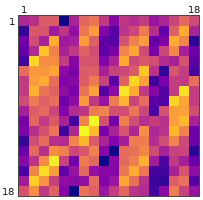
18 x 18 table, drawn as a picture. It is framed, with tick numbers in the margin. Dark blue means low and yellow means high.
The centre is the ninth with the highest average. No overall slope runs across the table. Upright stripes repeat 4 times across the table. The ninth with the lowest average is the bottom right.
